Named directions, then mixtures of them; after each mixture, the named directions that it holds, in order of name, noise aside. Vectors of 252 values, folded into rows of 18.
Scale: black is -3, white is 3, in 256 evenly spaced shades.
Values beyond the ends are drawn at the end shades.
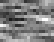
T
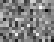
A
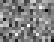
A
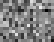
A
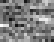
A, T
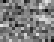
A, T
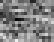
A, T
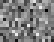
A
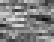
T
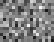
A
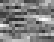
T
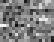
A, T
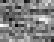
A, T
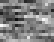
T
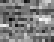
A, T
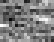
A, T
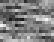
T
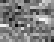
A, T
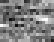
A, T
